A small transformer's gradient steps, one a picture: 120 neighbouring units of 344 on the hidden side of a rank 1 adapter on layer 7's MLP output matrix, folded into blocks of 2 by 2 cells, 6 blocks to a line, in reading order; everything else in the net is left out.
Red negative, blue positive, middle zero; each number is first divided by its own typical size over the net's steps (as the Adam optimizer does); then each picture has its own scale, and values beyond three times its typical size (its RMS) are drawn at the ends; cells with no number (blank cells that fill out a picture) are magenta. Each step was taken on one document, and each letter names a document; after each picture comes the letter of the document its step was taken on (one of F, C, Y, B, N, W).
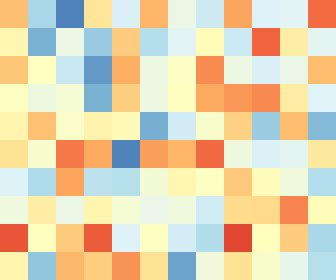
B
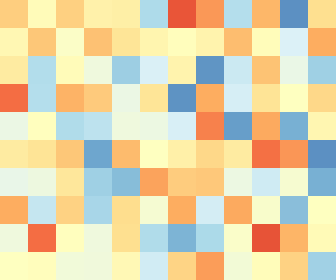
B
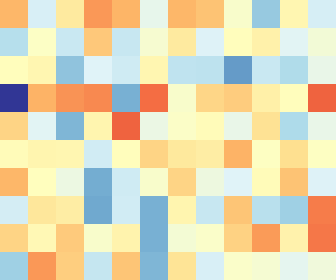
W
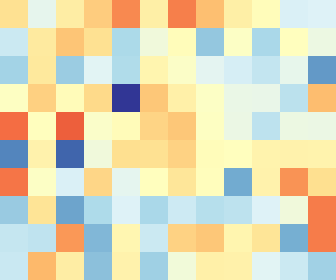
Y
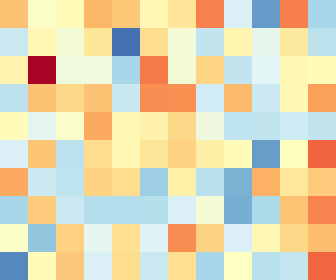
B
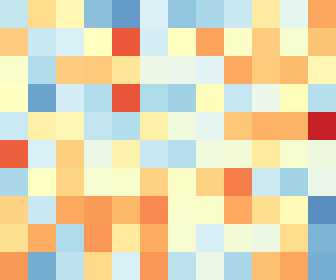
B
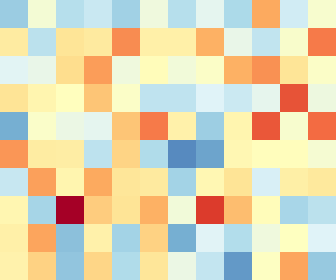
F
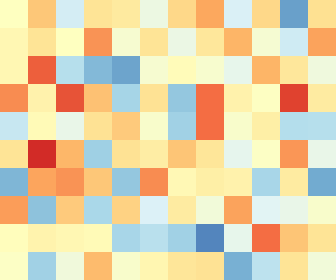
B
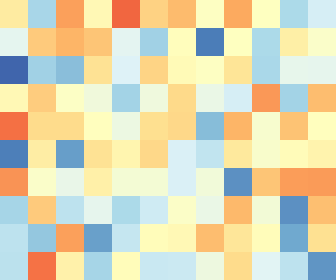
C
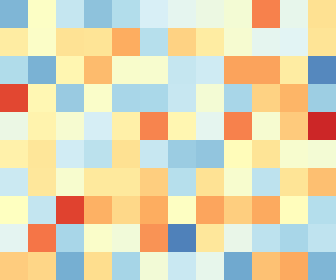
Y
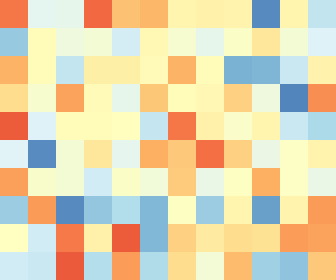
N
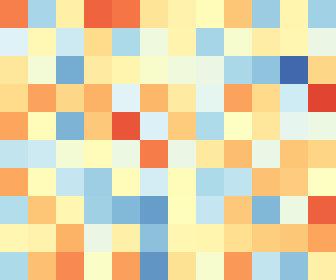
W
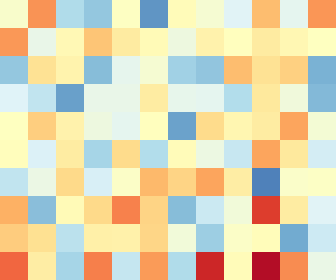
N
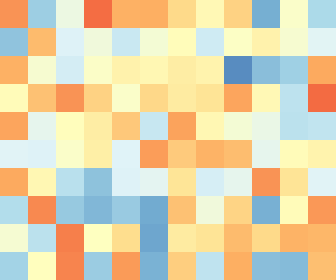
F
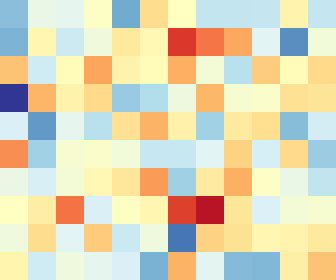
W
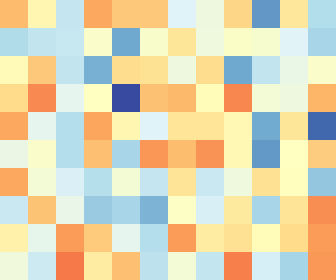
C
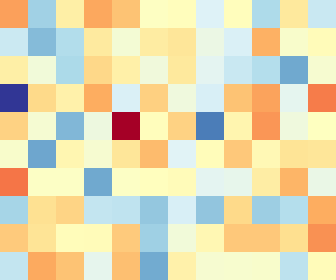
W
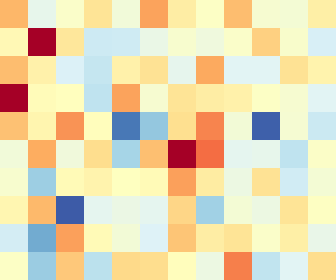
F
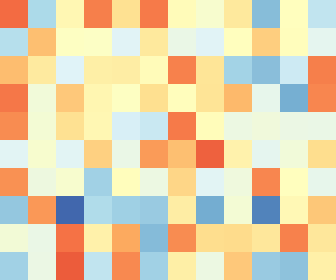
N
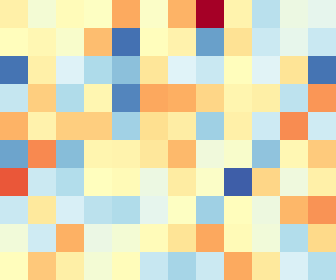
Y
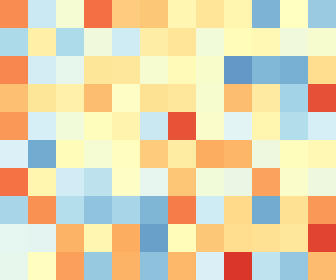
N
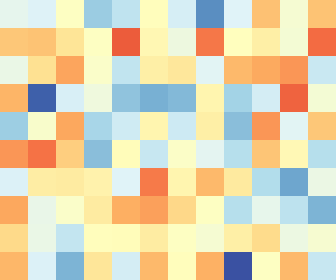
C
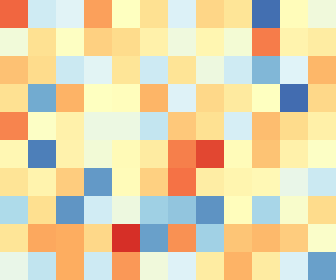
N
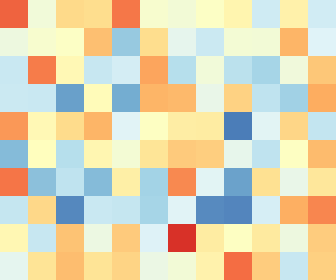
Y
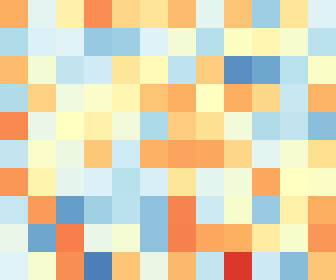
N
